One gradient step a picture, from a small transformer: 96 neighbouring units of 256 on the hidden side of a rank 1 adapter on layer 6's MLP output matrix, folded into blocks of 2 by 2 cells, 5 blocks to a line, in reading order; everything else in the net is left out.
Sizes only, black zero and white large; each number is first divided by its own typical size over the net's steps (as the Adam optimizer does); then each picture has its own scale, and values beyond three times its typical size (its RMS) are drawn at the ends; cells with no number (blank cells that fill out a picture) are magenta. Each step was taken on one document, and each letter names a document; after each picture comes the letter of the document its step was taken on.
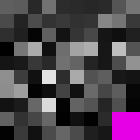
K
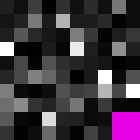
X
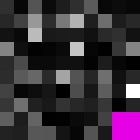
X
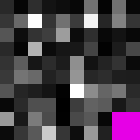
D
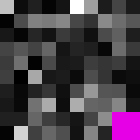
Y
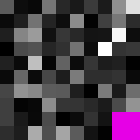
K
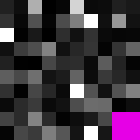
D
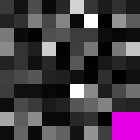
Y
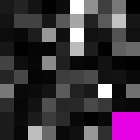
X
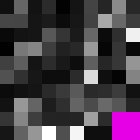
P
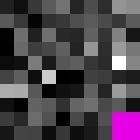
K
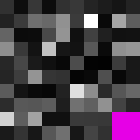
Y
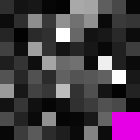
D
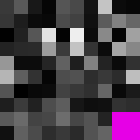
P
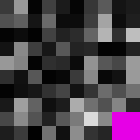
P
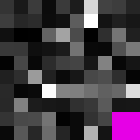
D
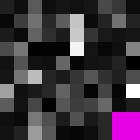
X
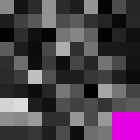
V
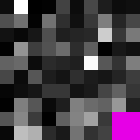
P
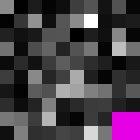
Y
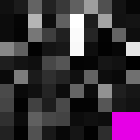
X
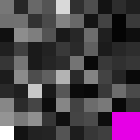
V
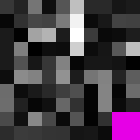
X
